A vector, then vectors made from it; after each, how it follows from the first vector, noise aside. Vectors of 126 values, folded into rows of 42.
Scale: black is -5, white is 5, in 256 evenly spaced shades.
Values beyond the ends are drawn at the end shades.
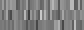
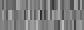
negated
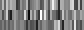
scaled up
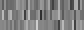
negated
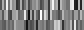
scaled up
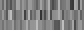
negated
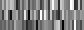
scaled up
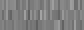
shrunk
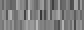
negated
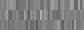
shrunk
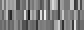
scaled up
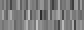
negated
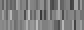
negated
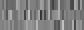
negated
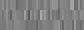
shrunk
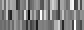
scaled up
